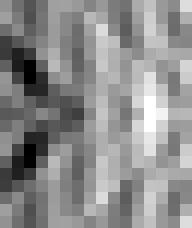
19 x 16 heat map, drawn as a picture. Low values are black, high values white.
Ninth with the highest average: middle right. Mirror symmetry: top to bottom. Stripes: upright, repeating 4 times. Slope: up to the right. Ninth with the lowest average: middle left.
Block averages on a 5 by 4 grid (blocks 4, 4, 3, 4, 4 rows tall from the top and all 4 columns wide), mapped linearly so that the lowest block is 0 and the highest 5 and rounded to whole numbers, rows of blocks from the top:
2 3 3 4
0 2 4 4
1 1 4 5
0 2 4 4
2 3 3 4
